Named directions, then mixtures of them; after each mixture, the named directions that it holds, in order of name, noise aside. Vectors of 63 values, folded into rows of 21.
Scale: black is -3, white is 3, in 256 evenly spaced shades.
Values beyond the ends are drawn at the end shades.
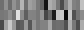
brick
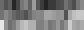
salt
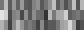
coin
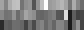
brick, salt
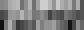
coin, salt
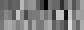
brick, salt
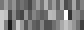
brick, coin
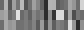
brick, coin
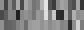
brick, coin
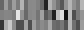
brick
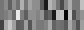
brick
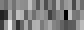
brick, coin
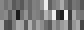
brick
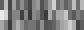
coin
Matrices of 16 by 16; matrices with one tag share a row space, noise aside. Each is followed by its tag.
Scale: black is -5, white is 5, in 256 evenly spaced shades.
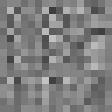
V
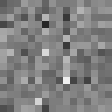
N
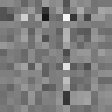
N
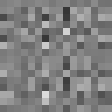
N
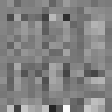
V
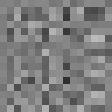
V
